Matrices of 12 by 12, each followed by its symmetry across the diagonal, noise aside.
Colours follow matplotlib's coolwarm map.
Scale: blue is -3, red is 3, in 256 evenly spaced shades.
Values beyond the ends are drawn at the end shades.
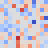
neither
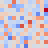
neither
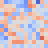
neither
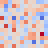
neither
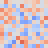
neither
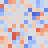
antisymmetric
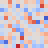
antisymmetric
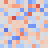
neither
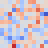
antisymmetric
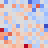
antisymmetric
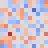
antisymmetric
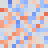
antisymmetric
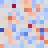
neither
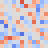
antisymmetric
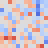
antisymmetric
